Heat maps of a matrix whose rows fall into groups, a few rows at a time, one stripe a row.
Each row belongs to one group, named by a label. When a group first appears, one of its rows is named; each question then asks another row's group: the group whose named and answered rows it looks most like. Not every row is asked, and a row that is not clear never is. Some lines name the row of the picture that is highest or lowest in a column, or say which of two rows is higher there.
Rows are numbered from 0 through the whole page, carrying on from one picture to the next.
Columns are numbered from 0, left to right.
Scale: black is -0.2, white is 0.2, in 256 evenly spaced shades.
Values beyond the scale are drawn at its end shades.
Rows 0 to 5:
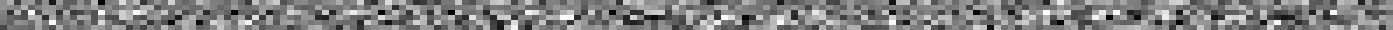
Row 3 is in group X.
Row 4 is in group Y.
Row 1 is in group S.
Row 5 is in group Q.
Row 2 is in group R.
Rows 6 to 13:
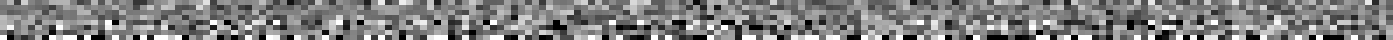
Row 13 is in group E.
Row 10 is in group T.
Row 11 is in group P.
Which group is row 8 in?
X
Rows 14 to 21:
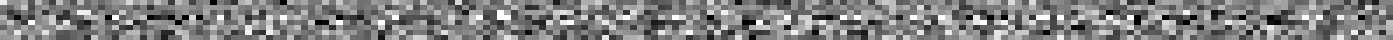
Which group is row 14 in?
P
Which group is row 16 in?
X
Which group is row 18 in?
X
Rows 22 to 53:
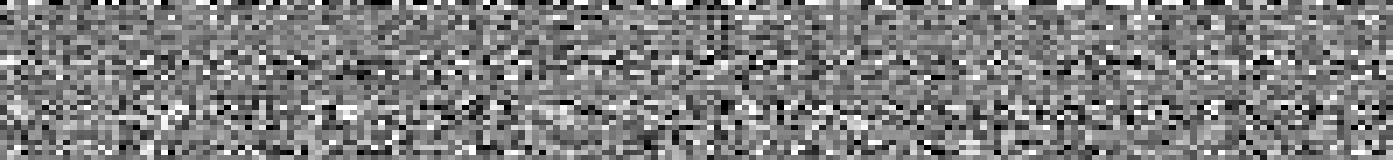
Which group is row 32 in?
Q
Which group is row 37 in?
Q
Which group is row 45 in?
R
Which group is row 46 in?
E
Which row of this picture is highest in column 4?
22
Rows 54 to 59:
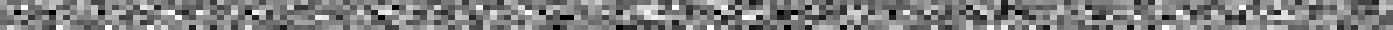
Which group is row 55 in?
S
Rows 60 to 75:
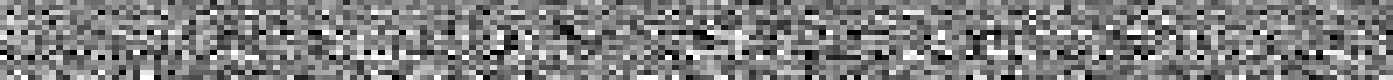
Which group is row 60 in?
P
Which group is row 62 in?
T
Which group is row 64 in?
P
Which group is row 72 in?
Q
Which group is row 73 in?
T
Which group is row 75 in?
S
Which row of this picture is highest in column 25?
66
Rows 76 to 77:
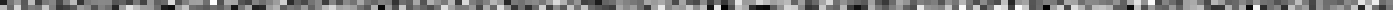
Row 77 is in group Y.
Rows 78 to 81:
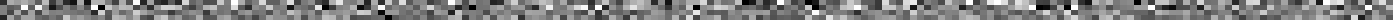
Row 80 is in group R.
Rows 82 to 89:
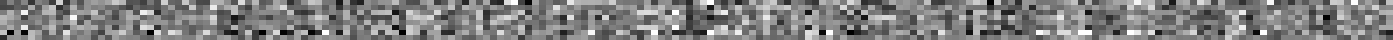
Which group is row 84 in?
S
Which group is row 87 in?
S
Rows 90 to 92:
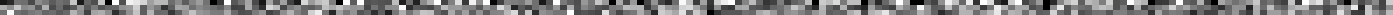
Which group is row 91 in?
Y
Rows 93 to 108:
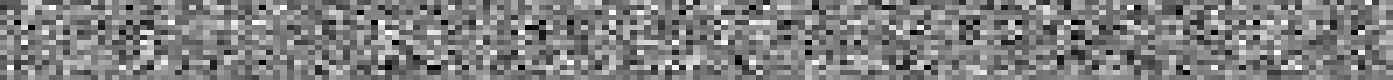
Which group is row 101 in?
S
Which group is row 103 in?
T
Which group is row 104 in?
E
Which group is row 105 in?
E
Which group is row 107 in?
X
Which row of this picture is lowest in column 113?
97
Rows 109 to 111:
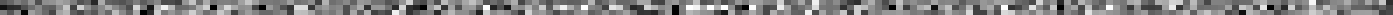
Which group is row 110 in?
E
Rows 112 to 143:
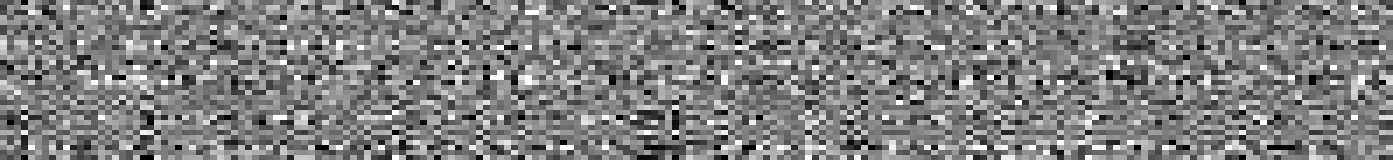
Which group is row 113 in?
T
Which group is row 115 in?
P
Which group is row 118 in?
E
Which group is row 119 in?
T
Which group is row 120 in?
P
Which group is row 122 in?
P
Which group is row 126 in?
X
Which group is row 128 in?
R
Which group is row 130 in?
Y
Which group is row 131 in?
T
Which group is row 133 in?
S
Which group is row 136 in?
E
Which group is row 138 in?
S
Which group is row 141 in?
X
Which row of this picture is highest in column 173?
113
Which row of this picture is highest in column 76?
114
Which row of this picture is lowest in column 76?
141
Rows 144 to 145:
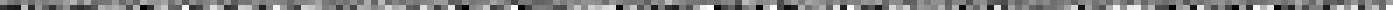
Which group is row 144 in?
E
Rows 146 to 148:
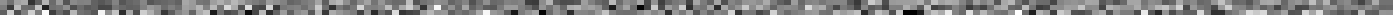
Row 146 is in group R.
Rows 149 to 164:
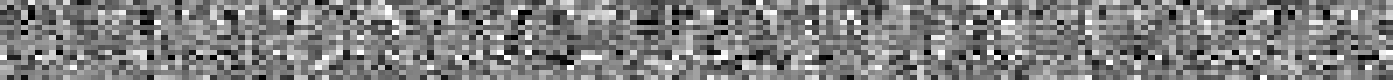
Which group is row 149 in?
X
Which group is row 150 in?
T
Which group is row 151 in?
Q
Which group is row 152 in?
Q
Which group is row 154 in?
R
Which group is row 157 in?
Y
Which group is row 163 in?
T
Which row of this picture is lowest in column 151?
153
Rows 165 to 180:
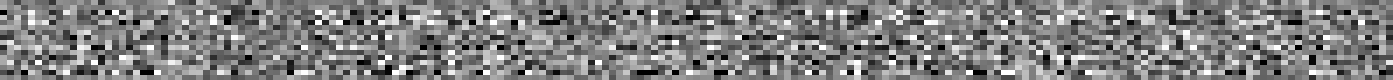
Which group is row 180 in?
R
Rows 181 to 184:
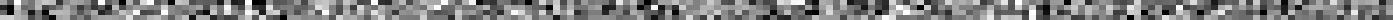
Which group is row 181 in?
Y
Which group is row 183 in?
T
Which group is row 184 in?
P
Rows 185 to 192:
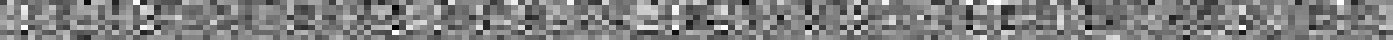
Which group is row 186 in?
S
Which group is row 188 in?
R
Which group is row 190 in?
S
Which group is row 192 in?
X
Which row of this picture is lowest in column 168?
188
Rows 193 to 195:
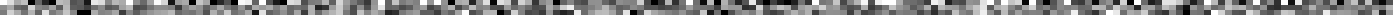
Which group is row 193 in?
P
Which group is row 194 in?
X
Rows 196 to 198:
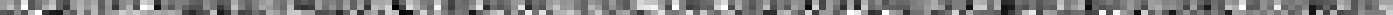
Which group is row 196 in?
S
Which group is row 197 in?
S
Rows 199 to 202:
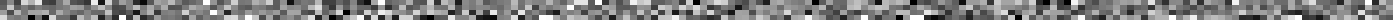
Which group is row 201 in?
T
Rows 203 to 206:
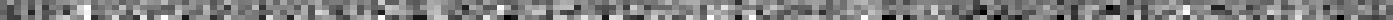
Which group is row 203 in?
E
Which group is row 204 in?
X
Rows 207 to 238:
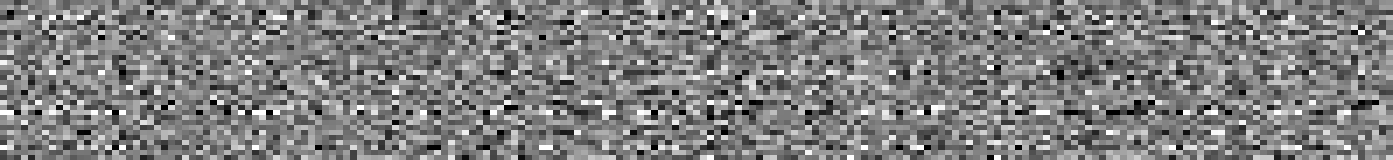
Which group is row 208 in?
S
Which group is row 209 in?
E
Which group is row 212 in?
Y
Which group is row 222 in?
E
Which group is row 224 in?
P
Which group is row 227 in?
P
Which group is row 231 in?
S
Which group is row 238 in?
Q
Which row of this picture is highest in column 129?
214
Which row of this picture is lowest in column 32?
229
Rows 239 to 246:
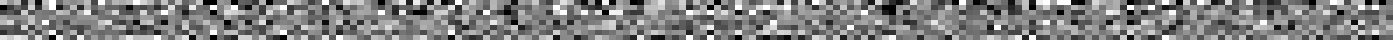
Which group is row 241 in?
E
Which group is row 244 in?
Q
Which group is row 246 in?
P
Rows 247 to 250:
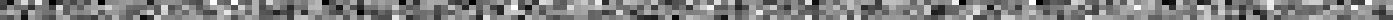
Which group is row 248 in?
Q
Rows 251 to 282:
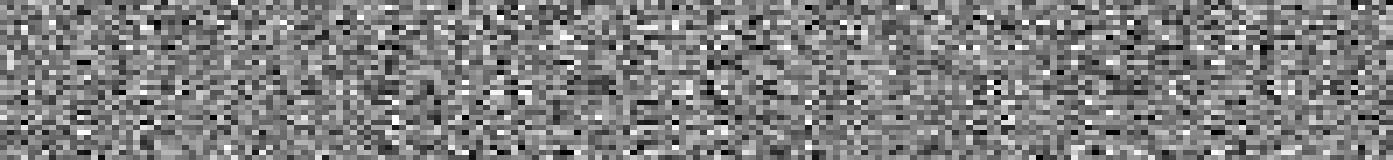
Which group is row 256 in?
S
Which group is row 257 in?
E
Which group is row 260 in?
Y
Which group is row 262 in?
E
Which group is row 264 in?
E
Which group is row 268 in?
Y
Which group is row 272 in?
T
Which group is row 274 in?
P
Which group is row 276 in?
S
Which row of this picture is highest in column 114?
255
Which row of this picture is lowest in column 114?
260
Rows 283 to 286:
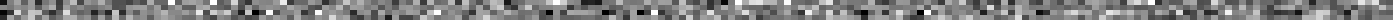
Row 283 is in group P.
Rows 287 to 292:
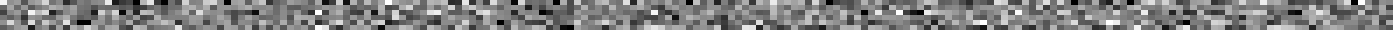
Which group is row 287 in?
T
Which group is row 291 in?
X
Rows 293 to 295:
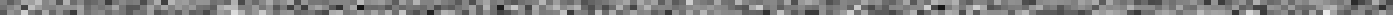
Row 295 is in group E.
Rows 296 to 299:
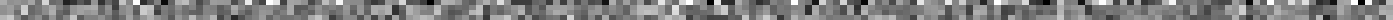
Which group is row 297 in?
S
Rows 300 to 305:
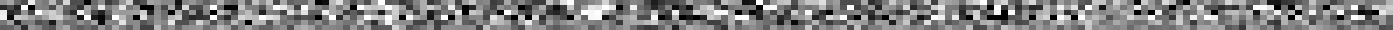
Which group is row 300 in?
X
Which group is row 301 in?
Q
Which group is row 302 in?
P
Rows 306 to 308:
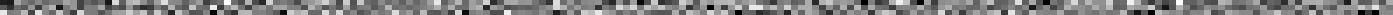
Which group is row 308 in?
P
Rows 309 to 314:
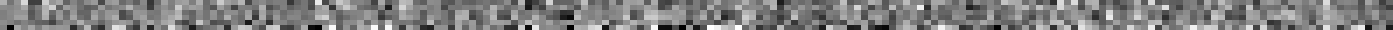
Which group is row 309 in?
R
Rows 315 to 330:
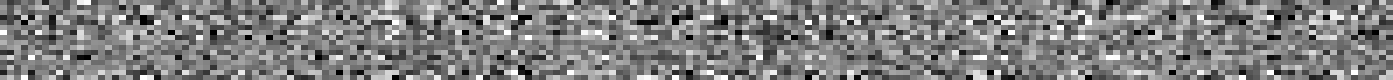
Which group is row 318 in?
Q
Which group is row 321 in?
P
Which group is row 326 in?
X
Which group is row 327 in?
E
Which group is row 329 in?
Q
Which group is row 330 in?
S
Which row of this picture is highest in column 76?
329
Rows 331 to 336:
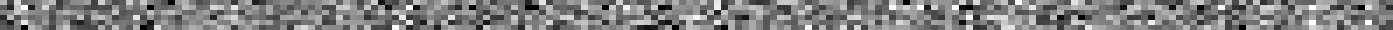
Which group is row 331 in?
Y
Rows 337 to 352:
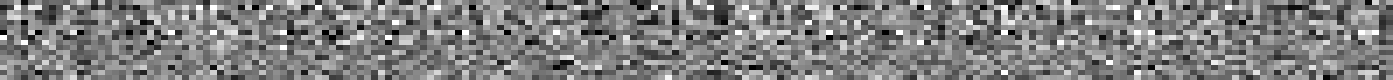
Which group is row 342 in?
Q
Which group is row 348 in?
X
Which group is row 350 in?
P
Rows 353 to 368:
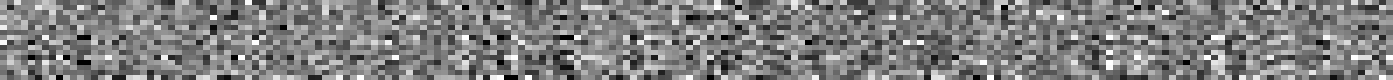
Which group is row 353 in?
Y
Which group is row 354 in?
P
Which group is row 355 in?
R
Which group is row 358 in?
P
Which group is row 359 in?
E
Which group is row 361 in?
T
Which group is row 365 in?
X
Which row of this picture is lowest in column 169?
365
